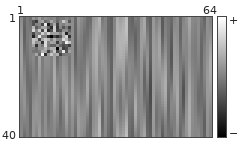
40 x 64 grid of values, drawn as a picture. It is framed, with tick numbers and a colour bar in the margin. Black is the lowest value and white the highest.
Odd patch: rougher, in the top left. Grain: streaks running down. Slope: none. Roughest part: top left. Average level on the scale: 50%.
